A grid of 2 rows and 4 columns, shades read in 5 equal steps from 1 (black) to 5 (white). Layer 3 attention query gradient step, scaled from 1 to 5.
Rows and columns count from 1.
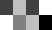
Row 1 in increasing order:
2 2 4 5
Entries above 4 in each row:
1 1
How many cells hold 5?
2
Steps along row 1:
up down up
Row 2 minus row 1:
3 -1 2 -4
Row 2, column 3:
4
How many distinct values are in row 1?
3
